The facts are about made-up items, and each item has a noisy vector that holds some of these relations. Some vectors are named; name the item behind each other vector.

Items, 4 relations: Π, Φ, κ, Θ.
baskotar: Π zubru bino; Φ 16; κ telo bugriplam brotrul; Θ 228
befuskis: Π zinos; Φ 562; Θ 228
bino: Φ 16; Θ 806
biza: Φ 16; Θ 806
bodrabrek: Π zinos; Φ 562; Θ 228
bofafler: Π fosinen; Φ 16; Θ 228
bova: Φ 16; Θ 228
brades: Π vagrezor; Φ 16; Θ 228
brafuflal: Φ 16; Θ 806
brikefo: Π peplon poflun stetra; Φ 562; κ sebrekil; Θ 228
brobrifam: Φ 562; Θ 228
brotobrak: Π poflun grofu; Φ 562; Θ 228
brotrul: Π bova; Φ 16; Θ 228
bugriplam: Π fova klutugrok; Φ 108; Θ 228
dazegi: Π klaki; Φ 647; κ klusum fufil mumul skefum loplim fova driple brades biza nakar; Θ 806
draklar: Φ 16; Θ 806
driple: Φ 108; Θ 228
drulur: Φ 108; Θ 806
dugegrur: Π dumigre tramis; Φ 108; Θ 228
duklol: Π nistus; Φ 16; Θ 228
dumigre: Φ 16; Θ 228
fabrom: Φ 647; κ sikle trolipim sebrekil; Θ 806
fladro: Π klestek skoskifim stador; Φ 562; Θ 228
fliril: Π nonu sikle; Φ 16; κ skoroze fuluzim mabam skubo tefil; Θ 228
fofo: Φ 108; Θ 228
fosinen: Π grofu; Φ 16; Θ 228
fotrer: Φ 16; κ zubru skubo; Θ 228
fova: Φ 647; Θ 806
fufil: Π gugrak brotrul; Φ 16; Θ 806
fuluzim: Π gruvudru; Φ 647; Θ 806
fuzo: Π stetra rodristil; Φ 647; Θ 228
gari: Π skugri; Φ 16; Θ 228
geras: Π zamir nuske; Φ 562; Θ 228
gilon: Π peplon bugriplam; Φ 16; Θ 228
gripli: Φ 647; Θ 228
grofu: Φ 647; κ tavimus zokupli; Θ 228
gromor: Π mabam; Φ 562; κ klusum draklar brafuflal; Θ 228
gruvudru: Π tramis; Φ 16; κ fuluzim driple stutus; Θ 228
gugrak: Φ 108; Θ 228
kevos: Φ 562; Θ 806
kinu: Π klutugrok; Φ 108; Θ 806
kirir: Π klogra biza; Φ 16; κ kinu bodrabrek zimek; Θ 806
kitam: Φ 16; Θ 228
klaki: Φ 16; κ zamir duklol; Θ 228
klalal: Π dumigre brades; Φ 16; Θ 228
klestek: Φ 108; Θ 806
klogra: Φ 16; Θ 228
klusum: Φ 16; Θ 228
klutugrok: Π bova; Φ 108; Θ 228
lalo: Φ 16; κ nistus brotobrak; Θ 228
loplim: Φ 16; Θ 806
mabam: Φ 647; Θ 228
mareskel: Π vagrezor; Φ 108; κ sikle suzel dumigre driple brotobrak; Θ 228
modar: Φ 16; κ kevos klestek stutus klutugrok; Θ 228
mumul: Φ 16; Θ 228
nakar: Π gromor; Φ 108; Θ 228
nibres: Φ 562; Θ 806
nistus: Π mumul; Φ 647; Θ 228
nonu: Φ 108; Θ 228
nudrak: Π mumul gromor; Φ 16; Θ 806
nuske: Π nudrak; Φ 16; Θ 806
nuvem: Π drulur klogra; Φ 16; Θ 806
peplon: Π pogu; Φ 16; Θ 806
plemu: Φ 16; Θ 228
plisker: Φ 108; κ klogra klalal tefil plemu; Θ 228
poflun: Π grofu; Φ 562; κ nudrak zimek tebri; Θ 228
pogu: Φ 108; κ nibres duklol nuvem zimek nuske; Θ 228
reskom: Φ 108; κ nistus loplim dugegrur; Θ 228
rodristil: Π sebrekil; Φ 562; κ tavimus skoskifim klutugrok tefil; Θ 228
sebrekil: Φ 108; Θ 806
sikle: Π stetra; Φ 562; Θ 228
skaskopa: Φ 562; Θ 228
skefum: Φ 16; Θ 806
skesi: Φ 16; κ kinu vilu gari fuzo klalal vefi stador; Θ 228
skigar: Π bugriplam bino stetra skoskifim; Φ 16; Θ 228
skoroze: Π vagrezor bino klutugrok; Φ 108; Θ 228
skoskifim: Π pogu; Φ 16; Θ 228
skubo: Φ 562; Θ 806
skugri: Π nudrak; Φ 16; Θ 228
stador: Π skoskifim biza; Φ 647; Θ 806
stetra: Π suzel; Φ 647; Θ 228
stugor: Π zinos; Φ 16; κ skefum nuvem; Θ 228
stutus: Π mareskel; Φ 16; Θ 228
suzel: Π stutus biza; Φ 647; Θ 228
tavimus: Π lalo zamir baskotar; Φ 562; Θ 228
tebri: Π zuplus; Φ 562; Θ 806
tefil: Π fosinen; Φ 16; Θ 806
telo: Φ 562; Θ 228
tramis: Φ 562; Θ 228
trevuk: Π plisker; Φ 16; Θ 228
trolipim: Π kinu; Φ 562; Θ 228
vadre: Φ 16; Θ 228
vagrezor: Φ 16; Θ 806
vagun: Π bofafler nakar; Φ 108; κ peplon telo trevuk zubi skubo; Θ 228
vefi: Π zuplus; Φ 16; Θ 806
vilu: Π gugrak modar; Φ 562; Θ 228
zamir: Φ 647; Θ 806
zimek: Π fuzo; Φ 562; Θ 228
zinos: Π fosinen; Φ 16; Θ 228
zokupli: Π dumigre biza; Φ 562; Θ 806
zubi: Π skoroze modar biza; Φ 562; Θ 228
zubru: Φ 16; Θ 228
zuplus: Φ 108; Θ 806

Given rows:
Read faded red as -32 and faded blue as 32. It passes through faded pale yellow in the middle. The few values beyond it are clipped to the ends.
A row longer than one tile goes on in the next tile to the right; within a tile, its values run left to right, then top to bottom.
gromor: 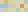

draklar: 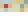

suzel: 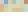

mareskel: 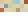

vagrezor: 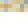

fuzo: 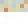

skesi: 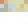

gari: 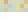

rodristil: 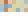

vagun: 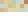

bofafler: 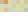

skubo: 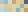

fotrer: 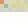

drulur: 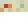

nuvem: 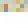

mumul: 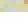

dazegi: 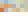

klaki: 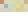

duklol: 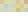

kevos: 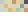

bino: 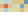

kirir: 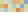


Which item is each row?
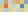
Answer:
tefil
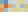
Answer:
fova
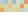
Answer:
nistus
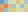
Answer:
fuluzim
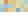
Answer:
tavimus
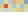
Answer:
vefi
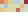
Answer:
pogu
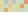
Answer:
gripli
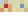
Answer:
klestek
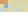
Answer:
modar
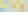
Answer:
brotrul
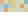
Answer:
brikefo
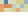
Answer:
fabrom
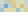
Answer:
zubi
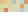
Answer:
grofu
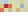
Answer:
sebrekil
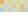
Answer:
baskotar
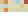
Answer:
plisker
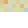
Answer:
skugri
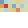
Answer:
stador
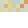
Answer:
bugriplam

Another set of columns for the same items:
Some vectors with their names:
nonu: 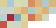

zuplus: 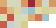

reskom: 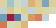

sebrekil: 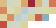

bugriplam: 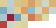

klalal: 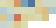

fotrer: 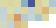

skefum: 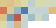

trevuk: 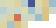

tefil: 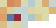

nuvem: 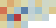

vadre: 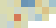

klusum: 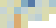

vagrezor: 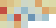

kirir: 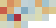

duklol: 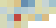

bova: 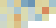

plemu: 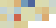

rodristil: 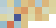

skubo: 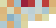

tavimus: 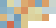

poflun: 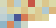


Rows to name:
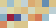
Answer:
mareskel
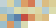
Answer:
zimek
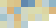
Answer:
stugor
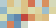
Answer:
bodrabrek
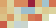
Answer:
kinu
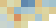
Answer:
klaki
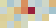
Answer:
suzel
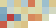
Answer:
nakar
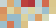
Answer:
kevos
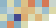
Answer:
brotobrak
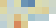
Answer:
dumigre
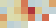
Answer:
fuzo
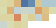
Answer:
skesi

